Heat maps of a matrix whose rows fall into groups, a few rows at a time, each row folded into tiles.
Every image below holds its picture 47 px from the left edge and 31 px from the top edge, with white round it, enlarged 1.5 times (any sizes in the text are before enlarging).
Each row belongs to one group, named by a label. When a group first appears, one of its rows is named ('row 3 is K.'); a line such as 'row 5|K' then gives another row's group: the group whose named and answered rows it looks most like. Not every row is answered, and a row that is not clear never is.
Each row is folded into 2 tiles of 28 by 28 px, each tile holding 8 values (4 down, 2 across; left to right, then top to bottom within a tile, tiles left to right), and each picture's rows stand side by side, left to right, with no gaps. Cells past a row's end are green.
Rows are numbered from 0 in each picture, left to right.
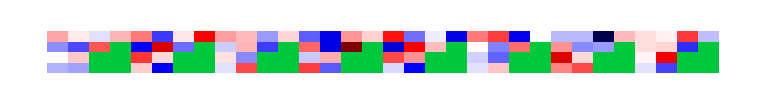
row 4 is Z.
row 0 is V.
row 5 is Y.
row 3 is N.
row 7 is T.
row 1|Z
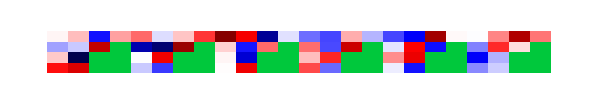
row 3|N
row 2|Y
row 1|V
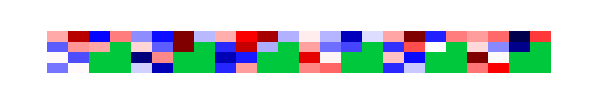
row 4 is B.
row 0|B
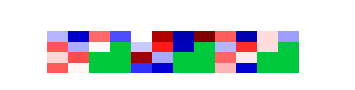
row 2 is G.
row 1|B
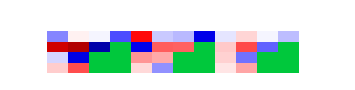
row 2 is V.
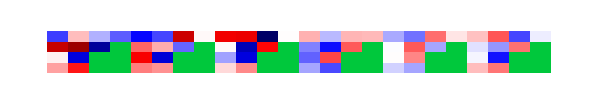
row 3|V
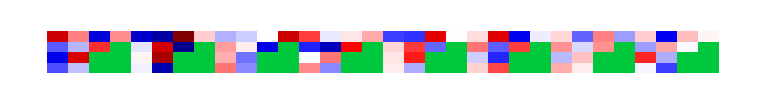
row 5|Y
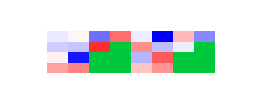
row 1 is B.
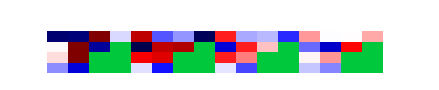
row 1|Z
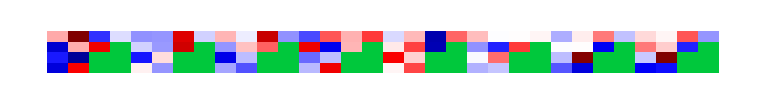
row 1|N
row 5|V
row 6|T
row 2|N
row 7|T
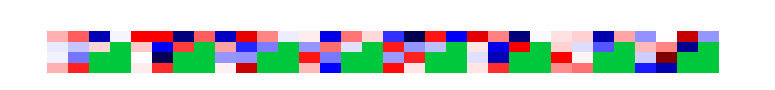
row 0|Y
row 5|Y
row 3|G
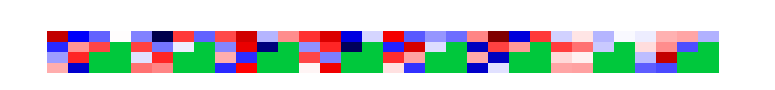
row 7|T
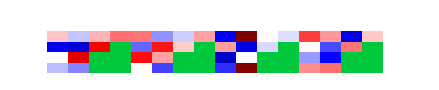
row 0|V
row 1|Z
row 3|Y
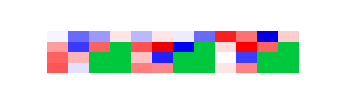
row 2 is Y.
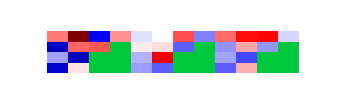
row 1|T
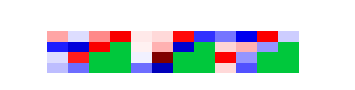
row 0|V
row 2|G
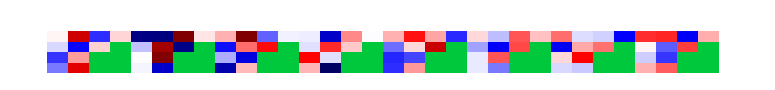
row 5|V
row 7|Y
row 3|G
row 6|Z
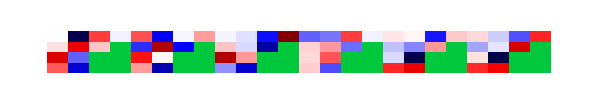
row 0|G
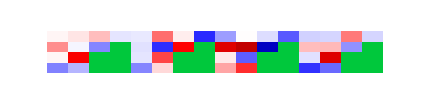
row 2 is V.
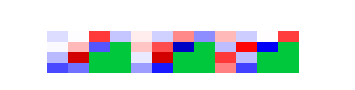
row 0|T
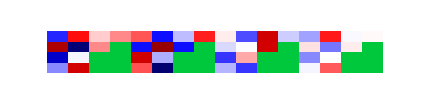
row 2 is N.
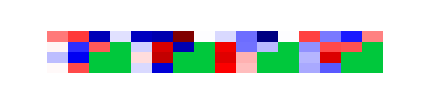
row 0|Y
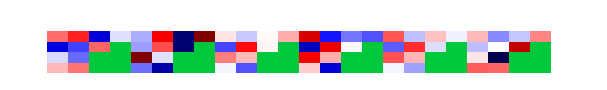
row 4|Z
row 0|Y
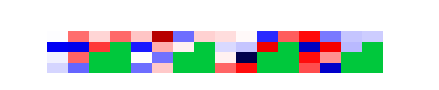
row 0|V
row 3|Z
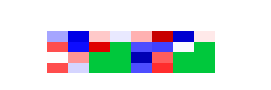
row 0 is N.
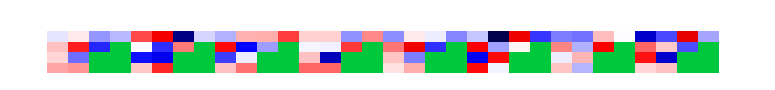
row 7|G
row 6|N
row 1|Y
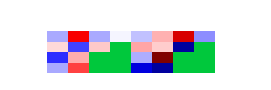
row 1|T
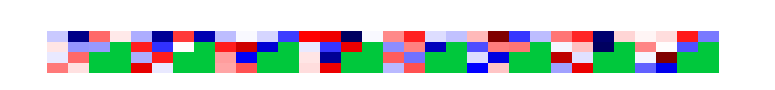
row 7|T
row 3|Y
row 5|B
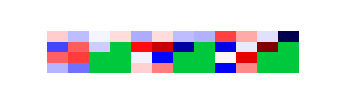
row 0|Z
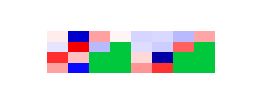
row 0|G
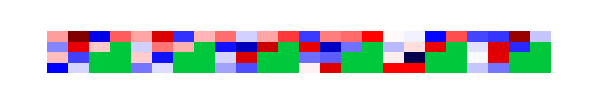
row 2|V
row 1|B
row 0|B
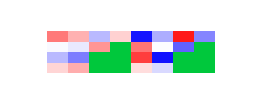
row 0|Y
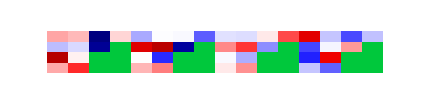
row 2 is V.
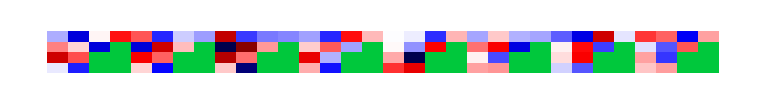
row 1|Z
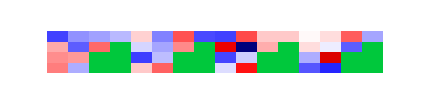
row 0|N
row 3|T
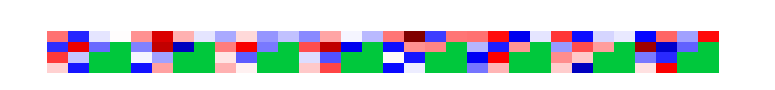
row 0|Z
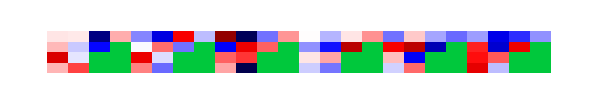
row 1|G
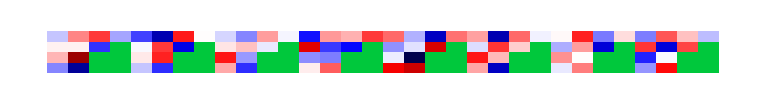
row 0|T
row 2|G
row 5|G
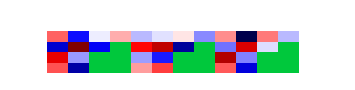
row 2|G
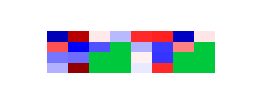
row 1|Y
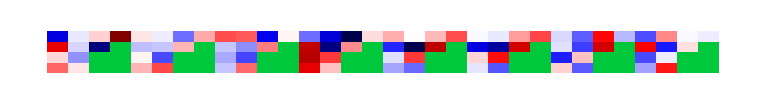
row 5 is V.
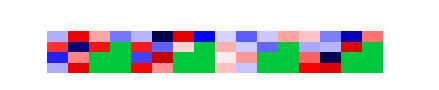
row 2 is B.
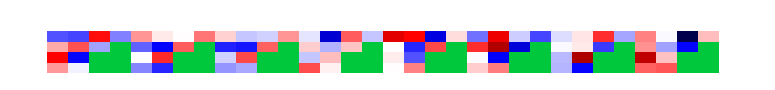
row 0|G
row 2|V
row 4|Y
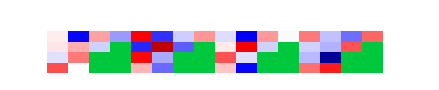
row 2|G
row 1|Z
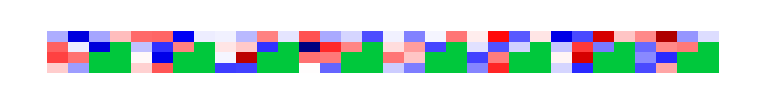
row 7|B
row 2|T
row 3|Z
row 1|Y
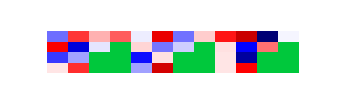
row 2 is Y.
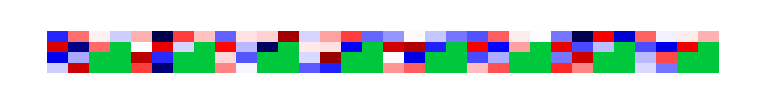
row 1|G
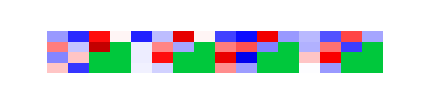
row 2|G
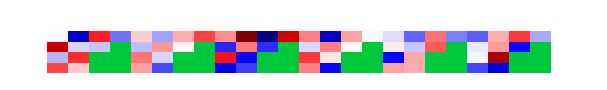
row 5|T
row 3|G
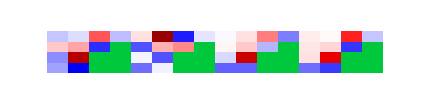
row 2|T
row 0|T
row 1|B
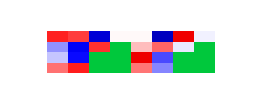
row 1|G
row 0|Y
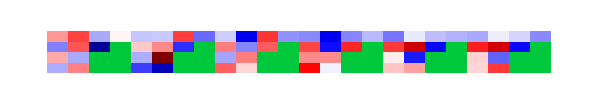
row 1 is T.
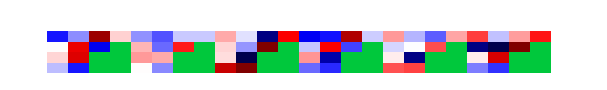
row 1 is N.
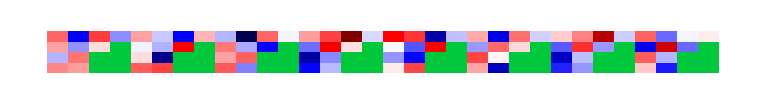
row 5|G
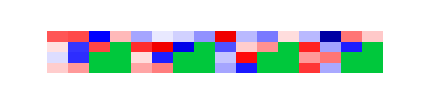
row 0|Y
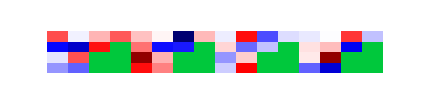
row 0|V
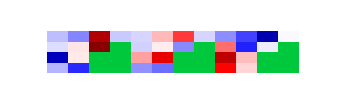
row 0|N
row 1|T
